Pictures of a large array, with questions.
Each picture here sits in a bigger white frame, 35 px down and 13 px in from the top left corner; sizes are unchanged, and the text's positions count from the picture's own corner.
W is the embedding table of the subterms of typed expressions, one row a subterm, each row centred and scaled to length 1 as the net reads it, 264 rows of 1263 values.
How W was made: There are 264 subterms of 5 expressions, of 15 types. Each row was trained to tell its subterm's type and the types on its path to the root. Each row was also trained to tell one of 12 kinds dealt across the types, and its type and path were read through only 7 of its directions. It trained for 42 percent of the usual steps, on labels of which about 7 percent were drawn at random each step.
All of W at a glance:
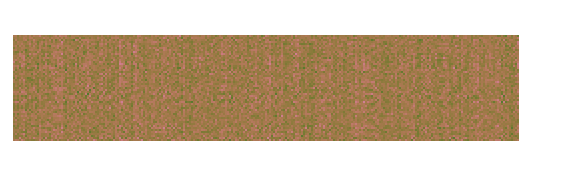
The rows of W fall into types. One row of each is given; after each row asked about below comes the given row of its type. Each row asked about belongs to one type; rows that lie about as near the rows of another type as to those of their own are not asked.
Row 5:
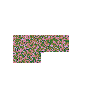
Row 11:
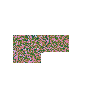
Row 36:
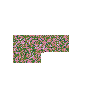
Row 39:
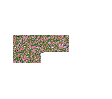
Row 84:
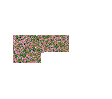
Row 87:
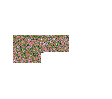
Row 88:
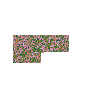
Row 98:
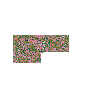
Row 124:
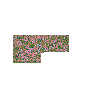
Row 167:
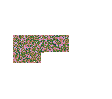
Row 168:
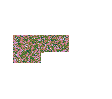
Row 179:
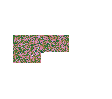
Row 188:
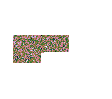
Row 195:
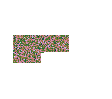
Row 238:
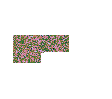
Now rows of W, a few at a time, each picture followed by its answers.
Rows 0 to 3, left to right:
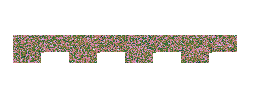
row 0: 84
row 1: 124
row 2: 195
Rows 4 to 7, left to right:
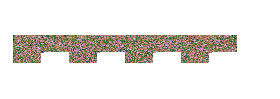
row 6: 195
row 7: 238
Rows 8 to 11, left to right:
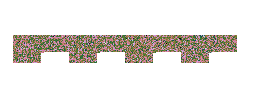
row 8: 39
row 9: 11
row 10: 11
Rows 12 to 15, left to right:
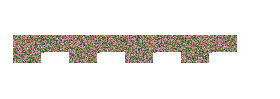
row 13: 36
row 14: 11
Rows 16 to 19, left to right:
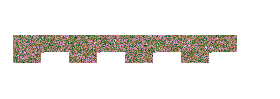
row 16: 5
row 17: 179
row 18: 167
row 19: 167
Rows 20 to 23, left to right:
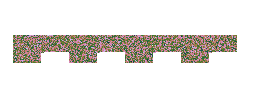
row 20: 124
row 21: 84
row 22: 188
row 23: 124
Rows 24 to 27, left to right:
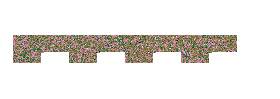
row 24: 88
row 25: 238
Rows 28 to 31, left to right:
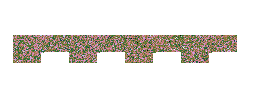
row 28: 124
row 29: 124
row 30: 11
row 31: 238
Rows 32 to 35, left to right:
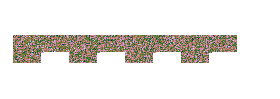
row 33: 88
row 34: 88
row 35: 238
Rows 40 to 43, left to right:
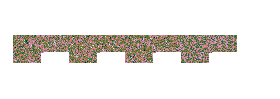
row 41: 5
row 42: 98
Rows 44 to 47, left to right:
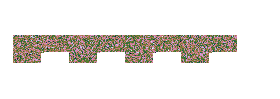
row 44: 195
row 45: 188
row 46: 179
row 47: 5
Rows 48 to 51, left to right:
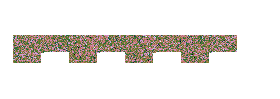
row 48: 124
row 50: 36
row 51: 168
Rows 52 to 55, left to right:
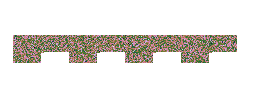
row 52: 39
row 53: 11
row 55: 188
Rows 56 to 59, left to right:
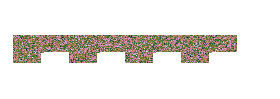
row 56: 11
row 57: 195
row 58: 5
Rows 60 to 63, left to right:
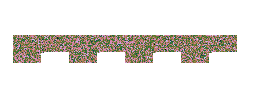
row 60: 195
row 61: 167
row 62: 168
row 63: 87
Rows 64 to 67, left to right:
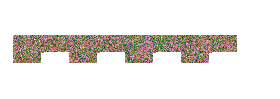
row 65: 167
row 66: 5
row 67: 179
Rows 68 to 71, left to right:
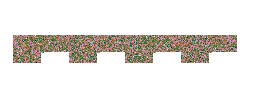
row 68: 168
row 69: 98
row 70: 168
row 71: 167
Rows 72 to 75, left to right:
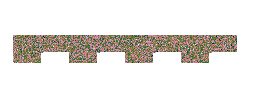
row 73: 124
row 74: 98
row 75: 36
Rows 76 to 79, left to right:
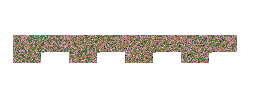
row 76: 88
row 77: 168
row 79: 167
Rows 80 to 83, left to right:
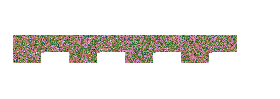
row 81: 84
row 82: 168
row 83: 39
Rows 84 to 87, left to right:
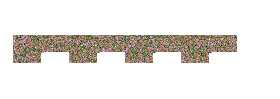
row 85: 84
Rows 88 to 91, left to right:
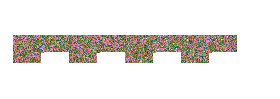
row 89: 238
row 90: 36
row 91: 238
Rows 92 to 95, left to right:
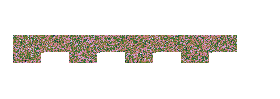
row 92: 195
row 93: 179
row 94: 238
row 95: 124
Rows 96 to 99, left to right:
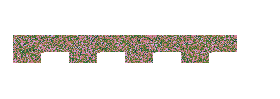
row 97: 5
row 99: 84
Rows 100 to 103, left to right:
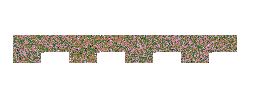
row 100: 195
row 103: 36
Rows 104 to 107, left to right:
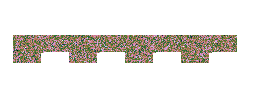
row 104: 11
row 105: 98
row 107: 124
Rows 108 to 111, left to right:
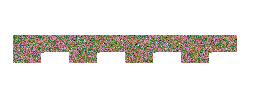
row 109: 168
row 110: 84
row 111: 167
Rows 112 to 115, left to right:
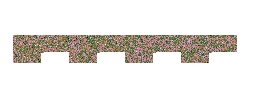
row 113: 168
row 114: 179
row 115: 167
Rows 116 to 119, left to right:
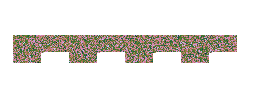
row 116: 98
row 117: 39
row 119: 84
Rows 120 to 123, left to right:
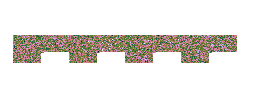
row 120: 39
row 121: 84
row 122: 179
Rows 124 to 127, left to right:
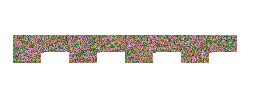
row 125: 167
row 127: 84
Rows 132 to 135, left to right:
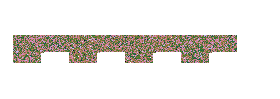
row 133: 195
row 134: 11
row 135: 36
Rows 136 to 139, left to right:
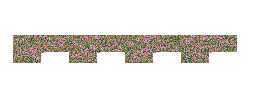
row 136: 188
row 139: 5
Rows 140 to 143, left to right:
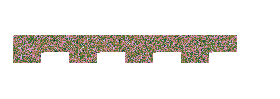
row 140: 188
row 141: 11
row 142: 167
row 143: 188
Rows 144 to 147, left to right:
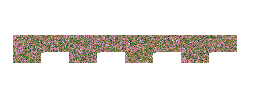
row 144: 168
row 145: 195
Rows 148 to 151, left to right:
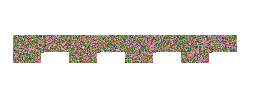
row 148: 195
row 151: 179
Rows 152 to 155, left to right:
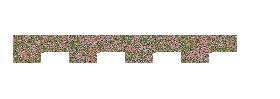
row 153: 179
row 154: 39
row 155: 179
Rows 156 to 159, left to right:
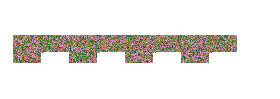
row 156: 5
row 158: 179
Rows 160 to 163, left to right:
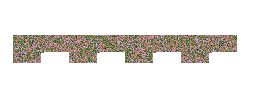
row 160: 195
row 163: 87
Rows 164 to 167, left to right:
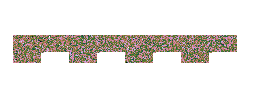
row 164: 84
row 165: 11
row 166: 167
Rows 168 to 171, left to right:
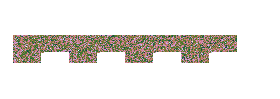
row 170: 88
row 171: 98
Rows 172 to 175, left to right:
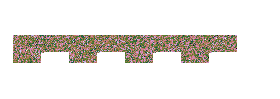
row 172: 188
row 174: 238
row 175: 39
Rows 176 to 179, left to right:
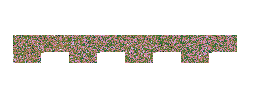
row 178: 5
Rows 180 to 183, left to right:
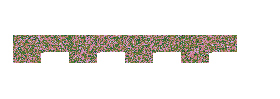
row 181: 179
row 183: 179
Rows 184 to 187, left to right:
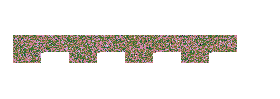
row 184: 98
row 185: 36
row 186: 39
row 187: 88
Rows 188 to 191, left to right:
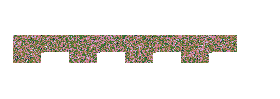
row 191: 238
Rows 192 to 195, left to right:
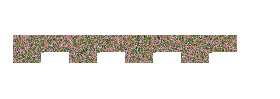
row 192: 88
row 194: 11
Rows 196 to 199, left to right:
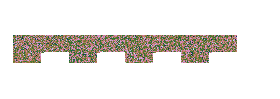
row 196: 124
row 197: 238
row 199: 88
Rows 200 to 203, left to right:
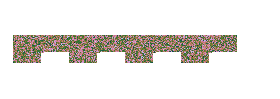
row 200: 36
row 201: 238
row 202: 36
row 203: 124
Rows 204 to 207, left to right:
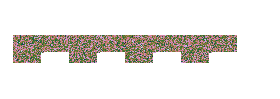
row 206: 5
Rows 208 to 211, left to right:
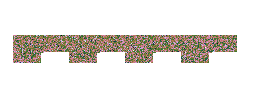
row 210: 39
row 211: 124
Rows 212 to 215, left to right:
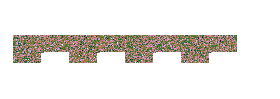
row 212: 11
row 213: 36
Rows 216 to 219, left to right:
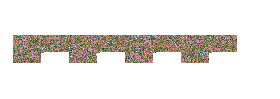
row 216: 188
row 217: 238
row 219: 84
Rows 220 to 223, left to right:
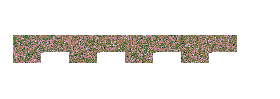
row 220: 195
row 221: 188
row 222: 36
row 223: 179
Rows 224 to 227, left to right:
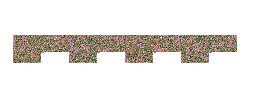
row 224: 39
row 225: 167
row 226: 84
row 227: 88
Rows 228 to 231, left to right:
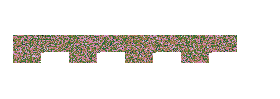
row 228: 188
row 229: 179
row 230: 238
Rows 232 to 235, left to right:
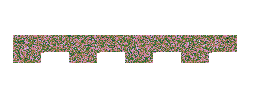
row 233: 98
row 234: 5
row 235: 195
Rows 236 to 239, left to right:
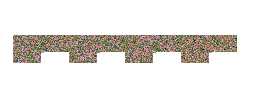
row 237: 5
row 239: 98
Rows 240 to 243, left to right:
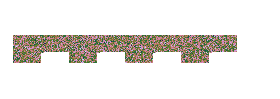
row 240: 188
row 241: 124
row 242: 39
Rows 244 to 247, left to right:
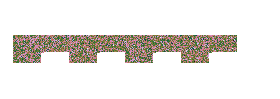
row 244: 179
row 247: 124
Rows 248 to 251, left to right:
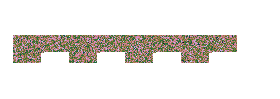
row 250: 5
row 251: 39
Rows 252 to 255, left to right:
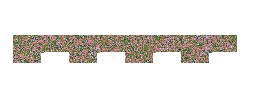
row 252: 179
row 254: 36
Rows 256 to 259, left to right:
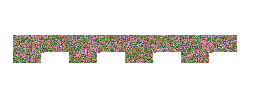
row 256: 238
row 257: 124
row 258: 36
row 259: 124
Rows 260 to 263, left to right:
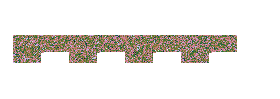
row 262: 168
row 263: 167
